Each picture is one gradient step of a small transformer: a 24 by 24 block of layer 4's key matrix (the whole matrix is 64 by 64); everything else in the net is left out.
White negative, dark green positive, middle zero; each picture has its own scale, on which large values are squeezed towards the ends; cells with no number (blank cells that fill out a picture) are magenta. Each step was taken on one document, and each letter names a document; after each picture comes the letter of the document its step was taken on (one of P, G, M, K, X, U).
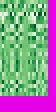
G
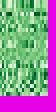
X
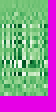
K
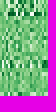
X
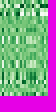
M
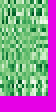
G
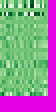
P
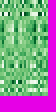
M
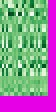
X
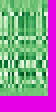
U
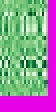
U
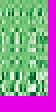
G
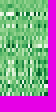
K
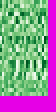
M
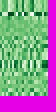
X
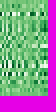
U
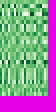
U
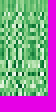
K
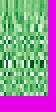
K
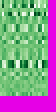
P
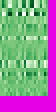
P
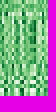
G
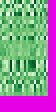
G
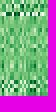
M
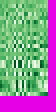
K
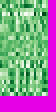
P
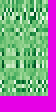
G
